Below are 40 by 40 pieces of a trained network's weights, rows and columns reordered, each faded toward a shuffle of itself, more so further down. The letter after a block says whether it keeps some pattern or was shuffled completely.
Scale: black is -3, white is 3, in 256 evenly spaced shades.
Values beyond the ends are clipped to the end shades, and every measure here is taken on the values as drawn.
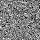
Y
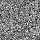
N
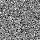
Y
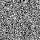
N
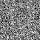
N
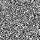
N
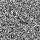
Y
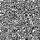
N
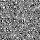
N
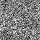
Y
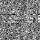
N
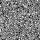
Y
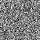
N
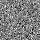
Y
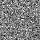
Y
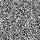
Y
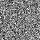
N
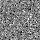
Y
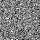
N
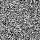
Y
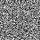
Y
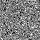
Y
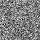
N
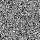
Y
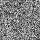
Y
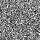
Y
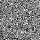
N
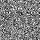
N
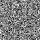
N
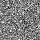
Y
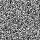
Y
